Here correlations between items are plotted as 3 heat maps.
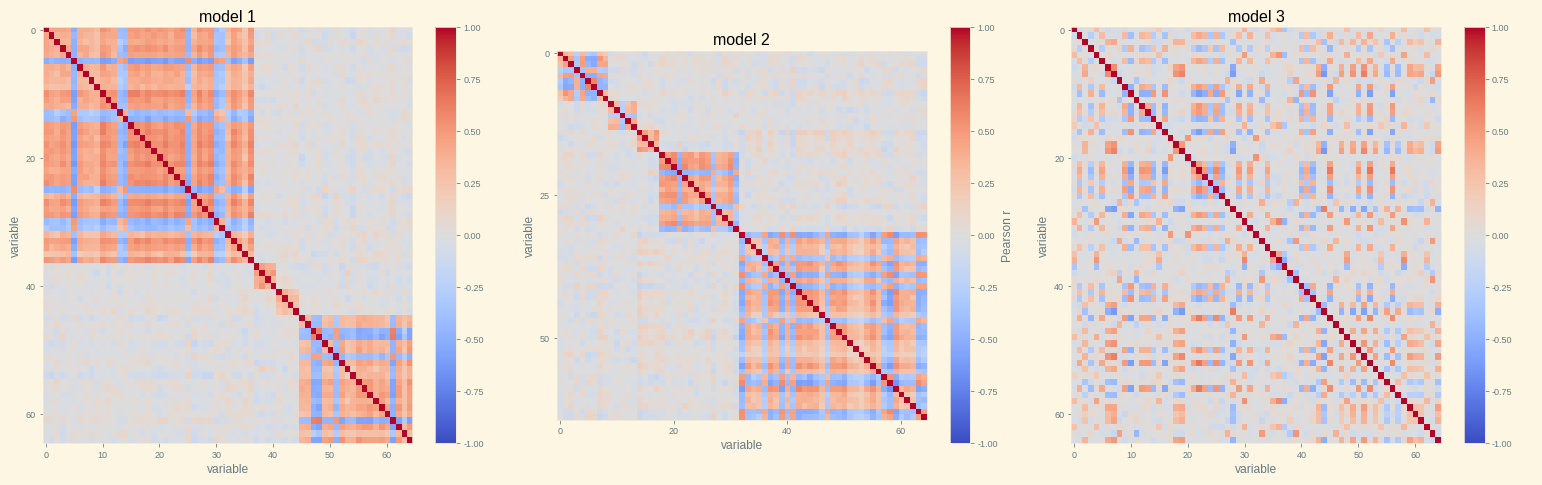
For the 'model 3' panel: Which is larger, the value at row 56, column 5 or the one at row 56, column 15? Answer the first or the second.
the first
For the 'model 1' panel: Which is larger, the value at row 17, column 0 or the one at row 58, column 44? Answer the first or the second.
the first
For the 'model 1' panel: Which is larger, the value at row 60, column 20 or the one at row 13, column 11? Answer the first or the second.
the first
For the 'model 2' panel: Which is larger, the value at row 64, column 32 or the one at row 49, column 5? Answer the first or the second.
the first
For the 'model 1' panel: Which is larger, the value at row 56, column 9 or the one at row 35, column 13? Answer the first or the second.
the first
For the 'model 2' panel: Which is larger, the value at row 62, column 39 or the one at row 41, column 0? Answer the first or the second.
the second
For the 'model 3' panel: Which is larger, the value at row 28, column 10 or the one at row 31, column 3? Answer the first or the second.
the first
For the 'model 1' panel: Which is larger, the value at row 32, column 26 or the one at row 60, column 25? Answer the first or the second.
the first
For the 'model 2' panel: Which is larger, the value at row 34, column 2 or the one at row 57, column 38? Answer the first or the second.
the first
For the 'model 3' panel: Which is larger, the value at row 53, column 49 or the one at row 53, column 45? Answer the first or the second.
the first
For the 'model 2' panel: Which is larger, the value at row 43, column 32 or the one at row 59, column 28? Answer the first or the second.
the second
